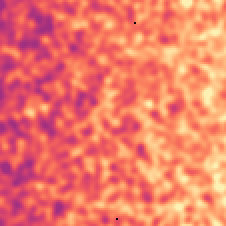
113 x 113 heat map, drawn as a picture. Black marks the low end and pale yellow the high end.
Odd rows or columns: none. Slope: up to the right. Average level on the scale: 70%. Grain: blotchy. Lone odd cells: 2, each lower than its neighbours.
